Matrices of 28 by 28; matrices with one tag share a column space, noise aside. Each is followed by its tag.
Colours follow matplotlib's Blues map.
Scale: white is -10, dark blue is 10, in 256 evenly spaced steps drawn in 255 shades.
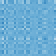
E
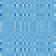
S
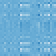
S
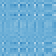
S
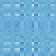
S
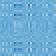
S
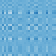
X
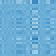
E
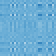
S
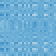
S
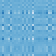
X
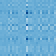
X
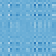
S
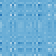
S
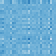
E
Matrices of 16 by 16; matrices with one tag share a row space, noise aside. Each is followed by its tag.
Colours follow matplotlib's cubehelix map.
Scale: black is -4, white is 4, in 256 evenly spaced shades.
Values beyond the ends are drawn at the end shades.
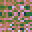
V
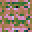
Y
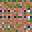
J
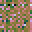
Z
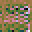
Y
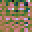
Y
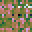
V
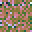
Z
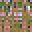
J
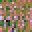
Z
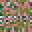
Z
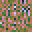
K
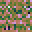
J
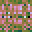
J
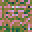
Y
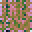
Z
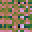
V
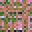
J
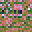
J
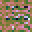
Y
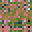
J
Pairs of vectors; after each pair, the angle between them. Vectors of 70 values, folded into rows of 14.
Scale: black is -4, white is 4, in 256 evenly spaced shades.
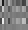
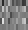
nearly parallel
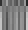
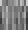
nearly opposite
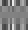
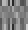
nearly opposite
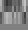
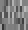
orthogonal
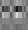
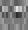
nearly opposite
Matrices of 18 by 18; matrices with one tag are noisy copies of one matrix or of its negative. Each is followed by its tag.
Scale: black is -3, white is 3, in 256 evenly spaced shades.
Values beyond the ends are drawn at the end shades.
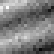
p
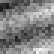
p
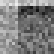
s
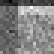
s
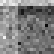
s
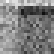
s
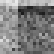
s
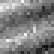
p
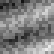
p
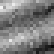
p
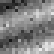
p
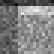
s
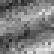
p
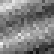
p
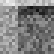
s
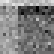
s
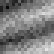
p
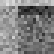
s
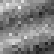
p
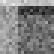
s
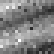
p
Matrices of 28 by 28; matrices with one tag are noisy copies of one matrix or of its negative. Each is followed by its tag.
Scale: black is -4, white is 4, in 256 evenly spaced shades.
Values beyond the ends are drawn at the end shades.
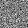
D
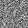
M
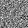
M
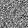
M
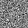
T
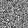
T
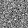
T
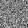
D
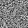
M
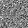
M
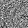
M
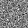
T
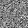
M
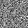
M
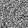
M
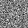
T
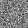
T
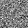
M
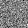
D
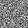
M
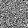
D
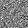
M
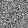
T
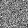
D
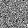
D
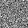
D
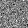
D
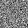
D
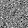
M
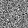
T
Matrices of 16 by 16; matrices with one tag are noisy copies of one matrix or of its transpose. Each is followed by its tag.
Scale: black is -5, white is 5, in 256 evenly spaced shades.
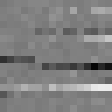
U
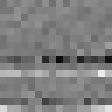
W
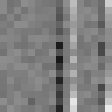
W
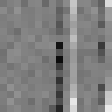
W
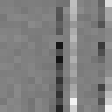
W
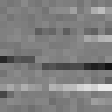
U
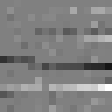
U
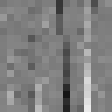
U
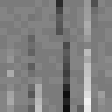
U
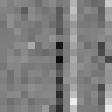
W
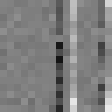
W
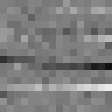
U
